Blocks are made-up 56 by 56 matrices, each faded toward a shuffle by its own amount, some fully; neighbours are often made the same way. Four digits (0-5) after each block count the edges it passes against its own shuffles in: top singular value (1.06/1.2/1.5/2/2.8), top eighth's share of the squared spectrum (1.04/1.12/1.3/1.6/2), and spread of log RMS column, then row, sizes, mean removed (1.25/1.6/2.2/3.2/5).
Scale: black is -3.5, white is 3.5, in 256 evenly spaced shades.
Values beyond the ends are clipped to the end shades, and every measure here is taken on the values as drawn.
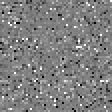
2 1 0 0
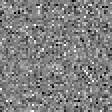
3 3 1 1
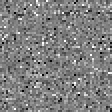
0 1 0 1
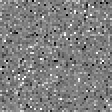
0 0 0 0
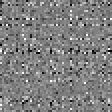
2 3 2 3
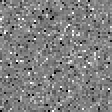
0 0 0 0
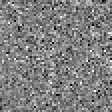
0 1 1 0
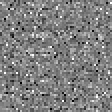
3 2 1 0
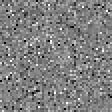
2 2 0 0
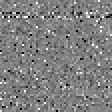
3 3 0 1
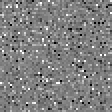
0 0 0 0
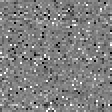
3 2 1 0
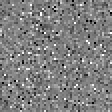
3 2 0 0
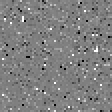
1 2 1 0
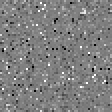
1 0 0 0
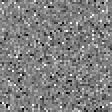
0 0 0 1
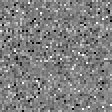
1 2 0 0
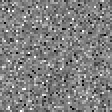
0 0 0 0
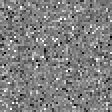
1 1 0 1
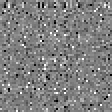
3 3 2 1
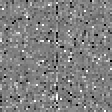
3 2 1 0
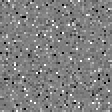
0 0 0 0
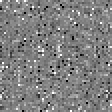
3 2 1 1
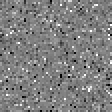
2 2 0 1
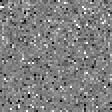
2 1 0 0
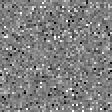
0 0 0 1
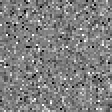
0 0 0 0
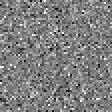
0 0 0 1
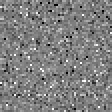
1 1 0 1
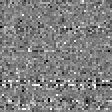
2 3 0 3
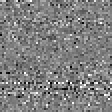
2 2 0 3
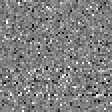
1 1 0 1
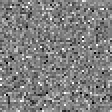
0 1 0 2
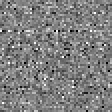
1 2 0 3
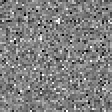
1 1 0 1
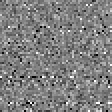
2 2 0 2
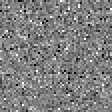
0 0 0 1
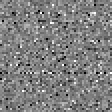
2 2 0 2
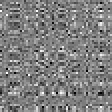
5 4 3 3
